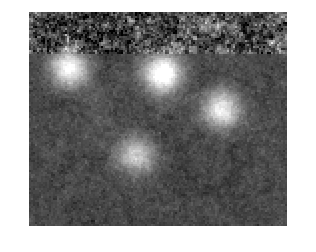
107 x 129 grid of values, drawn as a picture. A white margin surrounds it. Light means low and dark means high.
Histogram: skewed, a long tail of low values. Mirror symmetry: none. Seam: horizontal, 20% of the way down, the bottom part calmer. Dips: four.
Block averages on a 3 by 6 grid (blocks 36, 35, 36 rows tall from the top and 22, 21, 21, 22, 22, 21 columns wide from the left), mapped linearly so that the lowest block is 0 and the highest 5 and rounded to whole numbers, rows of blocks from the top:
2 4 3 1 4 4
4 4 2 3 0 4
5 5 3 5 5 5
